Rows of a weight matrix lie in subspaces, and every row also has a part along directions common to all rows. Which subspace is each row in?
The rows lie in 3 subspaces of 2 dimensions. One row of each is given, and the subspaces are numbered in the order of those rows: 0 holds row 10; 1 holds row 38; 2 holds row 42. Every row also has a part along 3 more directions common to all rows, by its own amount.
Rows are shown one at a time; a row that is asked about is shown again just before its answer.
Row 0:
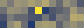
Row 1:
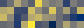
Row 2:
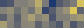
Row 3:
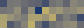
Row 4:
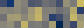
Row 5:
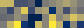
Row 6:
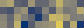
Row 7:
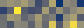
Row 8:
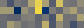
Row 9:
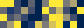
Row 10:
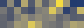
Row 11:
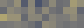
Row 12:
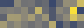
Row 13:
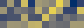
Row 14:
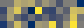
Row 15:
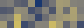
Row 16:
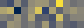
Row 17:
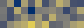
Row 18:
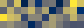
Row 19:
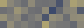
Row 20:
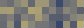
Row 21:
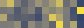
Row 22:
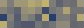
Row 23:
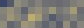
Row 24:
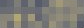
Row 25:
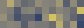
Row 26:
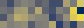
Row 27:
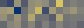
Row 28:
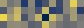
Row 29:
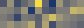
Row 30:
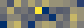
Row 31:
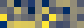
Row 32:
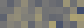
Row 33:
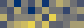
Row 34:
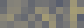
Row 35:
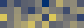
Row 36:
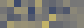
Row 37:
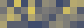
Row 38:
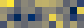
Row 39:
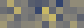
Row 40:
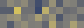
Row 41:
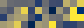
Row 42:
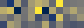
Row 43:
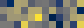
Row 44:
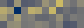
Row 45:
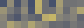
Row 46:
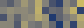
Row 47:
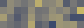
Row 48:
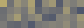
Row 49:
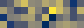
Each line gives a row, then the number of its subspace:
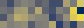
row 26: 1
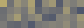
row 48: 0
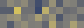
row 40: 2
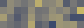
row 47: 1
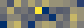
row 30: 2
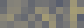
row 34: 2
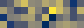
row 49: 0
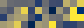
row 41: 1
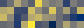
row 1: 1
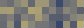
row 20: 1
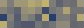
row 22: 0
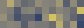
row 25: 1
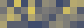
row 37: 0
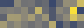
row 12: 1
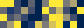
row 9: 1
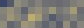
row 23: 1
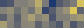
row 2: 1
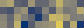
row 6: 1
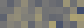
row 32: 1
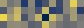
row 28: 0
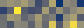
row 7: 2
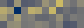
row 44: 2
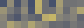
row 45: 0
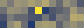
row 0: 2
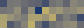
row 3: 2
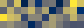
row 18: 0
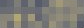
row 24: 1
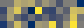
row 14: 2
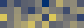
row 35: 0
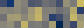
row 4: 1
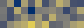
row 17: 0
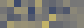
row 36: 0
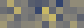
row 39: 2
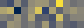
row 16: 2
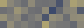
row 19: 0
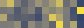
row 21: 1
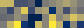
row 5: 1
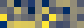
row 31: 0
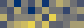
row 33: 0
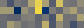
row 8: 2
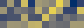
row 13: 0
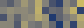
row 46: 1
